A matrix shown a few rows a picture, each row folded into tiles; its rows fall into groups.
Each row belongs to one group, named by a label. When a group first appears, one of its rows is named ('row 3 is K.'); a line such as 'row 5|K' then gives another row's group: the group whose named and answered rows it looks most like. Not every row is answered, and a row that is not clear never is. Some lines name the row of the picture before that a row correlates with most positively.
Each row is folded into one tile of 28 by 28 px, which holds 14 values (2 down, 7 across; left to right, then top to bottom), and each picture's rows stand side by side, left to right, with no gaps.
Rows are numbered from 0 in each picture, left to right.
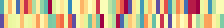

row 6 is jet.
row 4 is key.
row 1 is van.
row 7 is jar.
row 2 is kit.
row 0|jet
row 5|jet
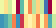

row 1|van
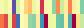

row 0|kit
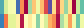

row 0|jet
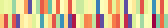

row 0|kit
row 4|kit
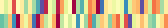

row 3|key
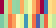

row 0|jar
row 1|key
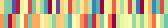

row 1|van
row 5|jar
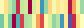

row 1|jar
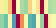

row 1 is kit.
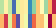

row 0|kit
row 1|jet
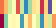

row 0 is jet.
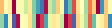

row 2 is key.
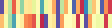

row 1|kit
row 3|jet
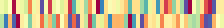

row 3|key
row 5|jet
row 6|van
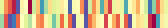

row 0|key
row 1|jar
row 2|kit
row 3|jet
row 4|kit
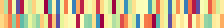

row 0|van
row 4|jar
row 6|jet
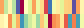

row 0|van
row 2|van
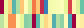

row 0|jar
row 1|key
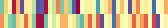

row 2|van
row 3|kit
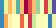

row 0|jet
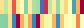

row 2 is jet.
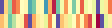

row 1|jet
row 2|jet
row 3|kit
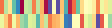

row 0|van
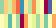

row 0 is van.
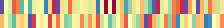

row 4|jar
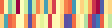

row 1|jet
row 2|key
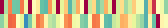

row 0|jar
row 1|jar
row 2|jar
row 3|jar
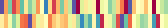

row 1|jet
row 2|van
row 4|key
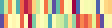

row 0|jet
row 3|kit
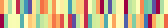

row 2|kit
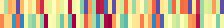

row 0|van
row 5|van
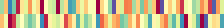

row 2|jar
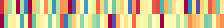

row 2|key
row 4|jet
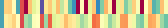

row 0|jet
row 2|van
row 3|jar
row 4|jar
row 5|jar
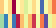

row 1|kit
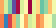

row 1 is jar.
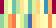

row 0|jar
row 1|jet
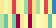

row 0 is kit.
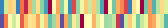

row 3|van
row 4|key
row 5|jar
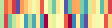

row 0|key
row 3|jet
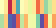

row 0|key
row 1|key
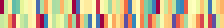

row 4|van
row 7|kit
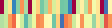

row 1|jar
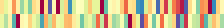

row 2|jar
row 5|jet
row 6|key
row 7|key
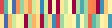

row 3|key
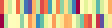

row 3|kit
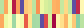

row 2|van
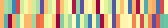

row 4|jet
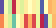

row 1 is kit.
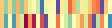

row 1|kit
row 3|key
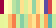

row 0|jar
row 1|van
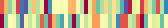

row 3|jar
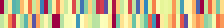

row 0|jar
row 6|kit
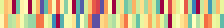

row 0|key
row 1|jar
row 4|jar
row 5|van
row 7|jar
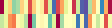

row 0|jar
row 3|jet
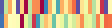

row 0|jet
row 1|key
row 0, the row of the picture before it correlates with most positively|3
